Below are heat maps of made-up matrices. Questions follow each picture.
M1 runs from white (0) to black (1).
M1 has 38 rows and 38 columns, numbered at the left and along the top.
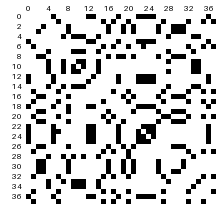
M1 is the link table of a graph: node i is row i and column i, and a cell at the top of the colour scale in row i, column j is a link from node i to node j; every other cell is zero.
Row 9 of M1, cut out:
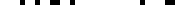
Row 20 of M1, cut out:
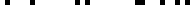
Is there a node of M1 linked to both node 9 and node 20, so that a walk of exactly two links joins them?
yes
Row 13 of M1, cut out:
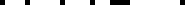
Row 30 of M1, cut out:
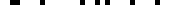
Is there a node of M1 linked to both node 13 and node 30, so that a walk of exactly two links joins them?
no
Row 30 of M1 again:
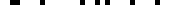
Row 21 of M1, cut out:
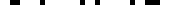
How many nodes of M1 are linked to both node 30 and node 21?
7
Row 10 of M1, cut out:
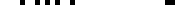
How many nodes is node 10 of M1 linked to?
7
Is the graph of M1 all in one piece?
yes
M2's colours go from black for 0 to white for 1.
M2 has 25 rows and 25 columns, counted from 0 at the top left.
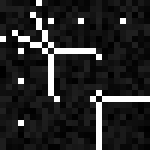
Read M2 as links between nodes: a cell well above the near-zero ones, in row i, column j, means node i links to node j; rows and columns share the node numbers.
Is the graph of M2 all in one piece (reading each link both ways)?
no
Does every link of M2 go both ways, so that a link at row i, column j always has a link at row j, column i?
yes
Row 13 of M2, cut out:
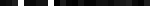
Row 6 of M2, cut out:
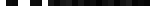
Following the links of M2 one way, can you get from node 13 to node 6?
yes
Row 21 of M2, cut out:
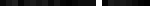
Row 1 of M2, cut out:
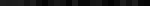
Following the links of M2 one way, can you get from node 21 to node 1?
no
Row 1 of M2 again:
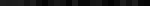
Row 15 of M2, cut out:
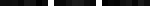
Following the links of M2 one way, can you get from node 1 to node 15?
no
